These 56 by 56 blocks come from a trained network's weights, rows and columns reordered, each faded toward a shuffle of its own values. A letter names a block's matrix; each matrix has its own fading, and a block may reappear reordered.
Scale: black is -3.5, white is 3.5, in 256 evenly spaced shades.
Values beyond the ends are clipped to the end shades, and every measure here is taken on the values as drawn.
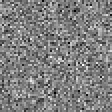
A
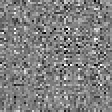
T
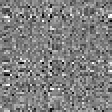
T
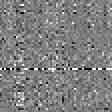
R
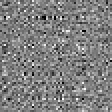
T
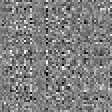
T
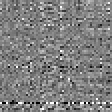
R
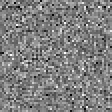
A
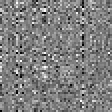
T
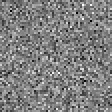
A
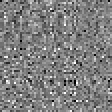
T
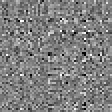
T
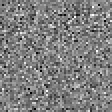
A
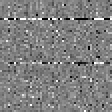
R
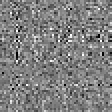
T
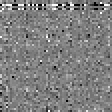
R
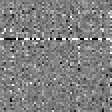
R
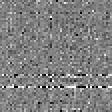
R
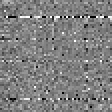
R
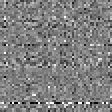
R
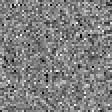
A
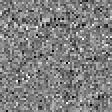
A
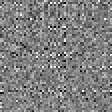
T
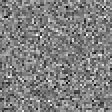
A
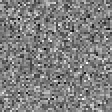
A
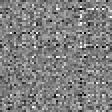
T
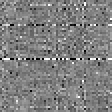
R
